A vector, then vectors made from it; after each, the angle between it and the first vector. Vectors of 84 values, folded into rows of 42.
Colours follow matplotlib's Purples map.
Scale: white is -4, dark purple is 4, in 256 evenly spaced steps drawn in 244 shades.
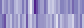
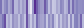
nearly parallel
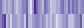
nearly parallel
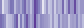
partly aligned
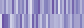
partly aligned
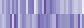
partly opposed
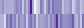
nearly opposite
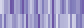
partly aligned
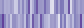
partly aligned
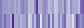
partly aligned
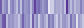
partly aligned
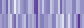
partly aligned
